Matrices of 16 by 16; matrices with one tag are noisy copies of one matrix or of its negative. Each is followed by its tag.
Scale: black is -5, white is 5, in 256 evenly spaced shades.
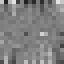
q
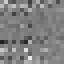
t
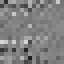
t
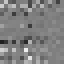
t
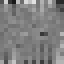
q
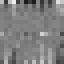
q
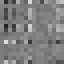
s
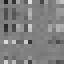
s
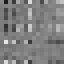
s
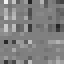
s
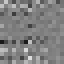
t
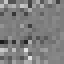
t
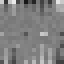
q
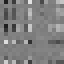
s
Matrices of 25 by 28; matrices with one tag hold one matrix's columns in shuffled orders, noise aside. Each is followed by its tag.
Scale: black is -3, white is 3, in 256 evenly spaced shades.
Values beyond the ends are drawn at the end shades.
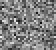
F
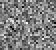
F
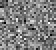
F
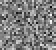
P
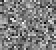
F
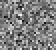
P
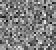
P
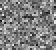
P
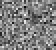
P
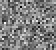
F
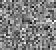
F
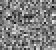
P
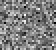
P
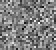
F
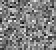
F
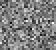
F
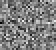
F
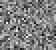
F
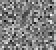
P
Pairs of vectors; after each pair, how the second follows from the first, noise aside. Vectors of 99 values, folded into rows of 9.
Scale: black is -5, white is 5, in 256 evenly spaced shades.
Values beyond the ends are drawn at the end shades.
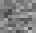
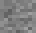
shrunk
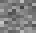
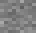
shrunk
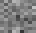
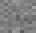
shrunk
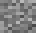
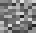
scaled up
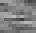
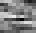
scaled up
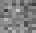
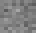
shrunk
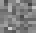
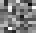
scaled up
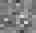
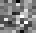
scaled up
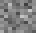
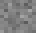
shrunk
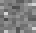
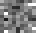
scaled up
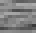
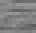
shrunk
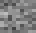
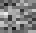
scaled up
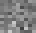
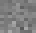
shrunk
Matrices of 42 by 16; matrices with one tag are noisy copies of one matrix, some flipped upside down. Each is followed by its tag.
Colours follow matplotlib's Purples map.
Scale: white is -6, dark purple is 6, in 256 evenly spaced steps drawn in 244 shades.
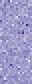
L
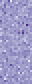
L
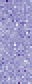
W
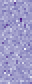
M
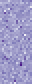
M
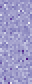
L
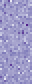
L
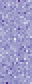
W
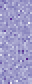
L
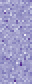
M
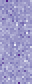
W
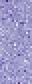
W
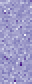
M
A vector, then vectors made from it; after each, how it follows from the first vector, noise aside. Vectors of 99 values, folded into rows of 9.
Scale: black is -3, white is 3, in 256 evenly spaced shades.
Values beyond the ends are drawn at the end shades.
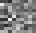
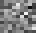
reversed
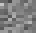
shrunk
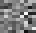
reversed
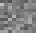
shrunk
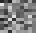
copied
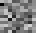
negated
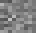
shrunk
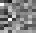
copied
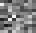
copied
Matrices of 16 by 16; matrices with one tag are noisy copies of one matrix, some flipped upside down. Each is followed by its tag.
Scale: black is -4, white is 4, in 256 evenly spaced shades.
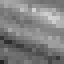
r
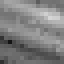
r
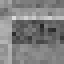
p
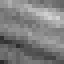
r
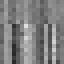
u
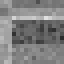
p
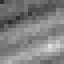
r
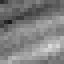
r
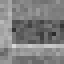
p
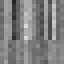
u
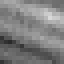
r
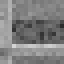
p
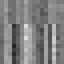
u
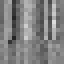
u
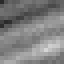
r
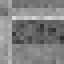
p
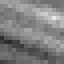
r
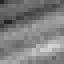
r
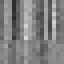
u
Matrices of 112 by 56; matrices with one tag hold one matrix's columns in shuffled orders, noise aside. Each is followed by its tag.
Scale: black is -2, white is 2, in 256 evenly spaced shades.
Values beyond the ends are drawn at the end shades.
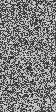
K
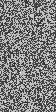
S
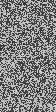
K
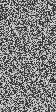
K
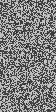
S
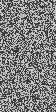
S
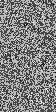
S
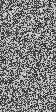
S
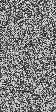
K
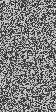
S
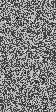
S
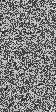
S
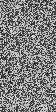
K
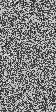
S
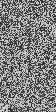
K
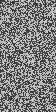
S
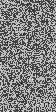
K
